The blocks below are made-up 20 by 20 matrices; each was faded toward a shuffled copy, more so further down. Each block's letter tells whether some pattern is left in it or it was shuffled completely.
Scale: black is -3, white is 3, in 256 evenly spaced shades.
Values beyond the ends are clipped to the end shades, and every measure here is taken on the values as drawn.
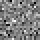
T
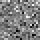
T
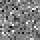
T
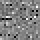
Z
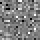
Z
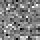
Z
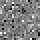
T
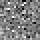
T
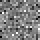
T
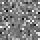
T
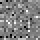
Z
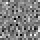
Z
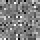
Z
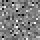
T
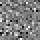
Z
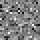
Z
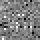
Z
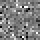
Z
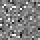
T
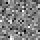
T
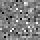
T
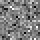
T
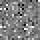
T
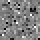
T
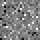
T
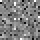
T
